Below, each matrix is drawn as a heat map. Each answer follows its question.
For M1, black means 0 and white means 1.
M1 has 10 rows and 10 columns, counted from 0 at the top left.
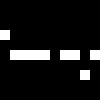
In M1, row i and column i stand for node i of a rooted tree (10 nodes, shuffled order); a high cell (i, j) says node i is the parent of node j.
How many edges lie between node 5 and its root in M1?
0
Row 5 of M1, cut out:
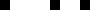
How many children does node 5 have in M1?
7
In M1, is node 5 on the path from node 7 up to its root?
yes
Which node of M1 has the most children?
5
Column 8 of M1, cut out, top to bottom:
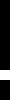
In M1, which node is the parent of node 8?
7
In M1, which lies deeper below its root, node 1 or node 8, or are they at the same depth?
node 8
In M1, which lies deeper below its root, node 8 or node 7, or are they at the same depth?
node 8
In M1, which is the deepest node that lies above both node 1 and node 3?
5
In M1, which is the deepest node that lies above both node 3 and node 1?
5
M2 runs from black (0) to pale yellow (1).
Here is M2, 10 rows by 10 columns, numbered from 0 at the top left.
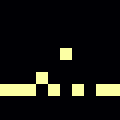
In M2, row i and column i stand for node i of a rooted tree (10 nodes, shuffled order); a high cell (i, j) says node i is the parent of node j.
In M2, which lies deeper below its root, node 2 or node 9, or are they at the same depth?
the same depth
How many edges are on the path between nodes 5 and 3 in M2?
4
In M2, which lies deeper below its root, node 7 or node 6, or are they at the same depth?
node 6
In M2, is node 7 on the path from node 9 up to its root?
yes
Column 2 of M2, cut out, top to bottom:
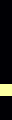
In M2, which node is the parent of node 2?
7
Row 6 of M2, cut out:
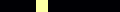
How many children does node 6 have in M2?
1
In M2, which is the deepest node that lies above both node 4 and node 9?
7
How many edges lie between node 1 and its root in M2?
1
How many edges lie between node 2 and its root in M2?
1
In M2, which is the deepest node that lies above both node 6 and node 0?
7
